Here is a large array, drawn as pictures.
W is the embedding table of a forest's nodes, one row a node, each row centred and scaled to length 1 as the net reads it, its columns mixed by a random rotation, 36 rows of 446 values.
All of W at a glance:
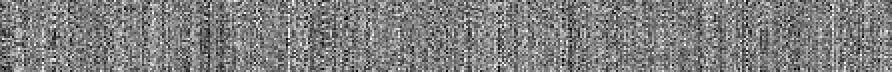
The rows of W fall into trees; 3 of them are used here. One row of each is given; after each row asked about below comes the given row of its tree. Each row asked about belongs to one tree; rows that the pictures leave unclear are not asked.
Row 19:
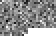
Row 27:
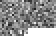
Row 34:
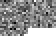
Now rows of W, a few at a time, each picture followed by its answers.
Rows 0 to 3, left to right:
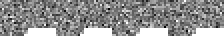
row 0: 19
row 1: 27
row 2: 27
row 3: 34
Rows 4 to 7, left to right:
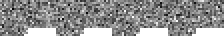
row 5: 27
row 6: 19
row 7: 34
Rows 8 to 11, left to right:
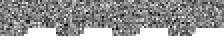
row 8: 27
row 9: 27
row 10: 34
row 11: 19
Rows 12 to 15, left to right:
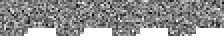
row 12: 27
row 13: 27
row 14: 34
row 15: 34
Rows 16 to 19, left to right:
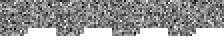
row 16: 34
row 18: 34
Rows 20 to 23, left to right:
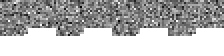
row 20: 34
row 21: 19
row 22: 19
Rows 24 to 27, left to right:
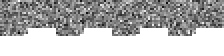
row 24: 34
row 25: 27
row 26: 34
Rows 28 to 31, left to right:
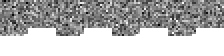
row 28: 34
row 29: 27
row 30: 27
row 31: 34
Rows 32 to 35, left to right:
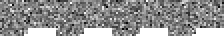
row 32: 27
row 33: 34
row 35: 34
